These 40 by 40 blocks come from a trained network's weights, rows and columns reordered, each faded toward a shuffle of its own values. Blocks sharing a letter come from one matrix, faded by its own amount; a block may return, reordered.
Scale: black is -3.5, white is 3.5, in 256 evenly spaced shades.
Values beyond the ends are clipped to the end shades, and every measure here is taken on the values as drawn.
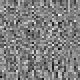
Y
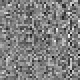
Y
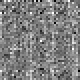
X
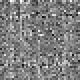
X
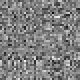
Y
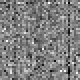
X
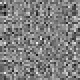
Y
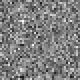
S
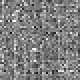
X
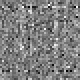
X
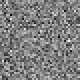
S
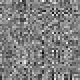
Y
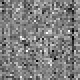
X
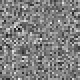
S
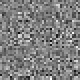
Y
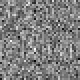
S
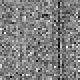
X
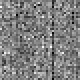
X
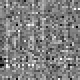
X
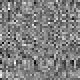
Y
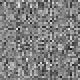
Y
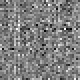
X
